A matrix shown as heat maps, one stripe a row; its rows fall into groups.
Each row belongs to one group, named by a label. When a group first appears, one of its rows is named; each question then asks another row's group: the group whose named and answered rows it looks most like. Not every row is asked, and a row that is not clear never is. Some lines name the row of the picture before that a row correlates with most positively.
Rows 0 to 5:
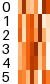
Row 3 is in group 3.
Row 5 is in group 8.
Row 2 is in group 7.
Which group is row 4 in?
3
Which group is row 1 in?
7
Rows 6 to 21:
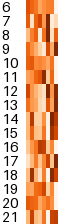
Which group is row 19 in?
3
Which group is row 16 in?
3
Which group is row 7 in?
7
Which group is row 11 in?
3
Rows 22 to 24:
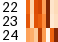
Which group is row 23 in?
7
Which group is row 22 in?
7
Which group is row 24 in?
8
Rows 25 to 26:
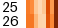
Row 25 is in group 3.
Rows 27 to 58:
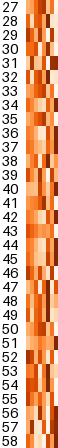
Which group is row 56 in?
8
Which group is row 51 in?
8
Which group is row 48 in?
7
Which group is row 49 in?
7
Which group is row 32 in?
7
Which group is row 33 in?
3
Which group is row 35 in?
3
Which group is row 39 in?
8
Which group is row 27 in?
3
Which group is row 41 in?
3
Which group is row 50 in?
3
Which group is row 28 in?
7
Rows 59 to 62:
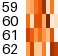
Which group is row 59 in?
3
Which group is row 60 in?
7
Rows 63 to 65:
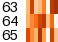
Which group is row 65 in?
8
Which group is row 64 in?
3
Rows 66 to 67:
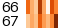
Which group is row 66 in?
8
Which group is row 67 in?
8
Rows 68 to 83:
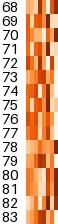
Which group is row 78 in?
8
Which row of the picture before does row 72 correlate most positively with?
66
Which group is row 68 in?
8
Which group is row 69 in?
7
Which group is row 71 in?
7
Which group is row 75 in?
7
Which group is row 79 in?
3
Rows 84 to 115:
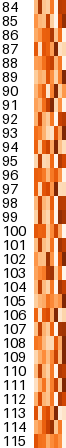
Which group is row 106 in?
7
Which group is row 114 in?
3
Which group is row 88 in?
3
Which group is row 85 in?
8
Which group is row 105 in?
8
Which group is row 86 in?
3
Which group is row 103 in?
3
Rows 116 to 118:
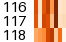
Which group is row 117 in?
7
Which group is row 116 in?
7
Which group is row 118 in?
3
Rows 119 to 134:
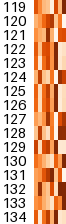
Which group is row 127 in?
8
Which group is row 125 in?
7
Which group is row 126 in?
7
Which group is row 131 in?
3
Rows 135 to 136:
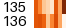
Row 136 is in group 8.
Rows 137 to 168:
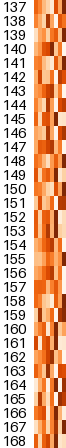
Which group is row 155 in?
8
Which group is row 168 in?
7
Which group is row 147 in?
3
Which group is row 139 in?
8
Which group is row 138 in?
8
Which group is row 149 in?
7
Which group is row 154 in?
3
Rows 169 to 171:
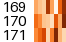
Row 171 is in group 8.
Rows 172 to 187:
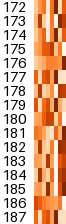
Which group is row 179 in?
7
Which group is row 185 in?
8
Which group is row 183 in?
8
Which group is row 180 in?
3
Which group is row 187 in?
7
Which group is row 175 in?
3
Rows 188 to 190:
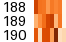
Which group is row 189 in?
3
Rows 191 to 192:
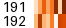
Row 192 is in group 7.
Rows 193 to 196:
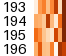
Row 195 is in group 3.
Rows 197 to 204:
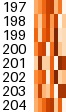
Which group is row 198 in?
7
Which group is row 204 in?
3
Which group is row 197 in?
3
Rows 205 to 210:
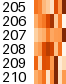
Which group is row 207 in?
8
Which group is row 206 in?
3
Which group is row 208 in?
3
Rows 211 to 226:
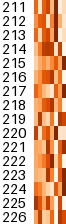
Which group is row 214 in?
3
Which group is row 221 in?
8
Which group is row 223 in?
8
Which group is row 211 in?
7
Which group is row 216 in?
3
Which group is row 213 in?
7
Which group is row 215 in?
8
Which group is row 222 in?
3
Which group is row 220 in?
7
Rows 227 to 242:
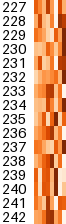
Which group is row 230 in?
8
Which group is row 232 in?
8
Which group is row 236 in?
3
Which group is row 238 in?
3
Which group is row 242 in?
3
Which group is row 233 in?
3
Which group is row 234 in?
8
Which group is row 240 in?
7
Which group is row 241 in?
8
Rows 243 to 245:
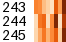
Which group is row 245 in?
8
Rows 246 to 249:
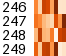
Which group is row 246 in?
7
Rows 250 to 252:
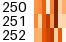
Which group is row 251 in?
7
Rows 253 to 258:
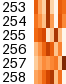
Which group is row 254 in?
8
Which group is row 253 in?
8
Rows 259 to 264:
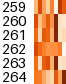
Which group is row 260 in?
7
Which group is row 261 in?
7
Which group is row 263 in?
7
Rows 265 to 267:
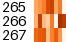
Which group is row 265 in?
3
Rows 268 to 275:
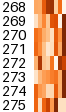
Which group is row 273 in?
8
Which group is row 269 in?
8
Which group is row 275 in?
7
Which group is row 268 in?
3
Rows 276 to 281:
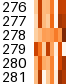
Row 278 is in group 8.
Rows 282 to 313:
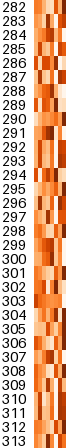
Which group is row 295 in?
8
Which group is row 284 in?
3
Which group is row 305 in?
8
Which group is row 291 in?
3
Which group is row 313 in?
8
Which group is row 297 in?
8
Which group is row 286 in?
7
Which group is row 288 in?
3
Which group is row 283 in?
8
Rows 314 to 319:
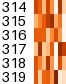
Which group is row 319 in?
7
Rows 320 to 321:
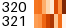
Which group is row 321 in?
3
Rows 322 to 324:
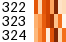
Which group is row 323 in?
3
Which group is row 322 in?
7
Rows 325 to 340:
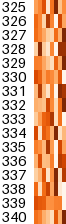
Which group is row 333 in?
3
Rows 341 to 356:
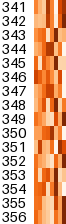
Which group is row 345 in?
7
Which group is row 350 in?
3
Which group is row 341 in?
8
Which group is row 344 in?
3
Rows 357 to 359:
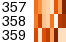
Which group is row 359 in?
7
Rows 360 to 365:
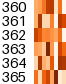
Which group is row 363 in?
8
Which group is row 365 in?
7
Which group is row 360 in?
3
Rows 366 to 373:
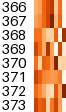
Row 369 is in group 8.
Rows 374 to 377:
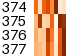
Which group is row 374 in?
7
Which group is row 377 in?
8
